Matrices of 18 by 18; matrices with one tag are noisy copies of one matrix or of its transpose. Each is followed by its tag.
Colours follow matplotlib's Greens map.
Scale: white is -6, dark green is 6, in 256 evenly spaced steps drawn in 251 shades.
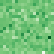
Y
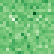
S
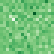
S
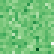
Y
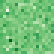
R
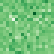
S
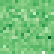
Y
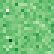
R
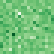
S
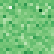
R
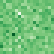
S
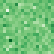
R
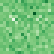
S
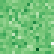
Y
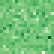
Y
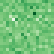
S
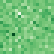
S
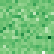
Y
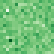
R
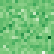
Y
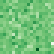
Y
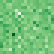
S
